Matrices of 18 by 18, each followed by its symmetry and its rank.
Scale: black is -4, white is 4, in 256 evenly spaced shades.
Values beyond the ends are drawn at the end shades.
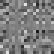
neither, rank three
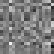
neither, rank three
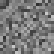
symmetric, full rank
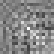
symmetric, rank three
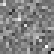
symmetric, full rank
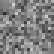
antisymmetric, full rank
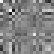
symmetric, rank three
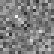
symmetric, full rank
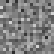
antisymmetric, full rank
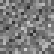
symmetric, full rank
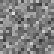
symmetric, full rank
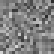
antisymmetric, full rank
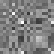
symmetric, rank three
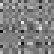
neither, rank three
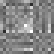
symmetric, rank three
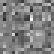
neither, rank three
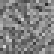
antisymmetric, full rank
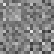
symmetric, rank three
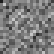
symmetric, full rank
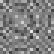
symmetric, rank three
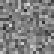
antisymmetric, full rank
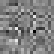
neither, rank three
